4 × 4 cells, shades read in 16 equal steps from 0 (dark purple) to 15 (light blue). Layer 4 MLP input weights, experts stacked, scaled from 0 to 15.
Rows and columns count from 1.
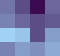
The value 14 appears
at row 3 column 2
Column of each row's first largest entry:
1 1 1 4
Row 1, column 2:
5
